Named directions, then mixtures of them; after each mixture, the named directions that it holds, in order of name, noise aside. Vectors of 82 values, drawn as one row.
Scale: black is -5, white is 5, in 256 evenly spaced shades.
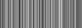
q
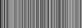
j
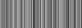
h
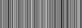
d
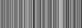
h, q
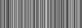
d, h, j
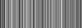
j, q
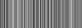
h, j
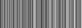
d, h, j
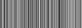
j, q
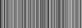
j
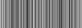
h, j, q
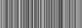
q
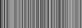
j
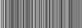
h, j, q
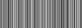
d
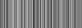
h, j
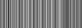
d, h, q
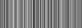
h, j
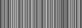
d, j, q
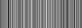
d, q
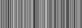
d, h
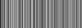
d, j, q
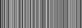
d, j, q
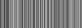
d, h, j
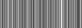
d, h, q
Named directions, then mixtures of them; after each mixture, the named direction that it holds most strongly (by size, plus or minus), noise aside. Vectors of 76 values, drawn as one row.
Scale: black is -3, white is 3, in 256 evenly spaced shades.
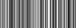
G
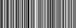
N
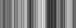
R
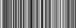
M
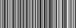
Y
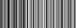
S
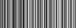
Y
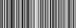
G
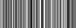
M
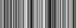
R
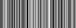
G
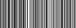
S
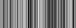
R
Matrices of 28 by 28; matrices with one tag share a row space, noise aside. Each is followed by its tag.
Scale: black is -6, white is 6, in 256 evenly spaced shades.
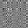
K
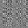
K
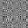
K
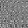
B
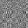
K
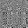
K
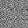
B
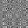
K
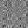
K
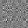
K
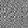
B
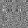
K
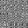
B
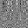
K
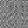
B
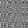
B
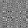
K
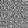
B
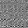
B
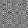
K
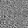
B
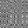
B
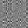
K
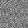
B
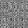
B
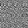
B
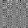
K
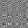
K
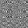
K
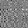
B
